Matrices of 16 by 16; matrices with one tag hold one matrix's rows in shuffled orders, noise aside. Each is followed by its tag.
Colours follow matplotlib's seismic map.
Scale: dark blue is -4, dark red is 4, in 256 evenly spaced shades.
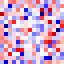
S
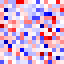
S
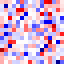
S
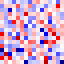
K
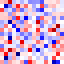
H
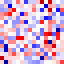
S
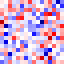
S
